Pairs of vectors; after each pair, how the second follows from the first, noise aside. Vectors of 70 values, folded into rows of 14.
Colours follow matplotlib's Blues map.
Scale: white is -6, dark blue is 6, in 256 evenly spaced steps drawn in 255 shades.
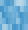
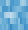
wrapped around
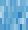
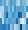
scaled up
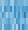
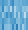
negated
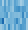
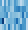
scaled up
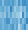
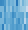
wrapped around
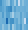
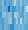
wrapped around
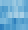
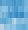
negated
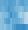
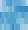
wrapped around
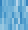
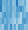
sign-scrambled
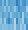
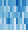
scaled up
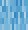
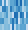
scaled up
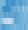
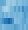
negated
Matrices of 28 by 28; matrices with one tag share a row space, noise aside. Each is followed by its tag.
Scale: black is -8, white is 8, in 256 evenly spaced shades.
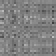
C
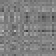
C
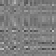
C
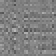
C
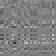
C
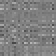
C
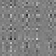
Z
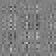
Z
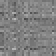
C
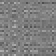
C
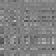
C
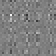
Z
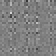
Z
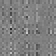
Z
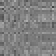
C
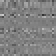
C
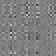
Z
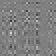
Z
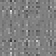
Z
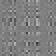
Z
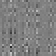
Z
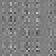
Z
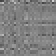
C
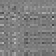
C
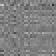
C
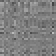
C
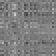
C
